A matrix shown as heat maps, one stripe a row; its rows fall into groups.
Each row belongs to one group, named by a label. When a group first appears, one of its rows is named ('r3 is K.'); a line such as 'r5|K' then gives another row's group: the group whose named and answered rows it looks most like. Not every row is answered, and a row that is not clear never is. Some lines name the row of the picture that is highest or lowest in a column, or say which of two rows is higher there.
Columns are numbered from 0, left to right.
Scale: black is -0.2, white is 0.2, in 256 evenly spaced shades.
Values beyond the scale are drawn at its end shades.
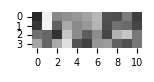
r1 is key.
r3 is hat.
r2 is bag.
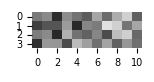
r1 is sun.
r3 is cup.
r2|bag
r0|bag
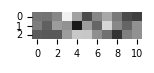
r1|sun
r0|hat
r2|cup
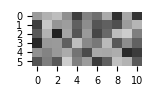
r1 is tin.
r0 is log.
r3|cup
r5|bag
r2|bag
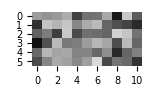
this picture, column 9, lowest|1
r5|key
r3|cup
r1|key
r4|tin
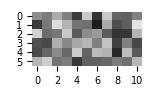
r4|cup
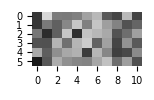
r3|cup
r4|hat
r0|key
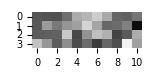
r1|key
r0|cup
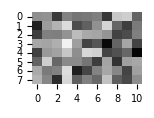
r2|cup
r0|bag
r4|key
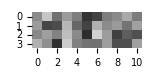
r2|hat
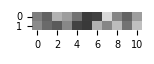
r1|sun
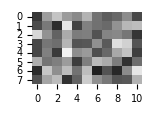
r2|log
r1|bag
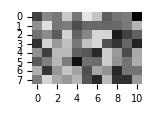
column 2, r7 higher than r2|Yes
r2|hat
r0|key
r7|tin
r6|hat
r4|sun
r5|sun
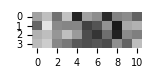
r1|tin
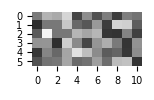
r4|cup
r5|bag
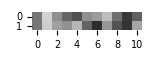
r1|tin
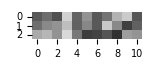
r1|sun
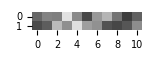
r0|hat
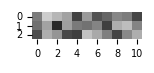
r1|bag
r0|log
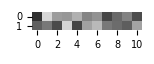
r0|key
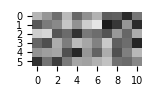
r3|cup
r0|hat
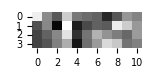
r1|bag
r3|sun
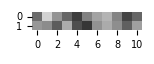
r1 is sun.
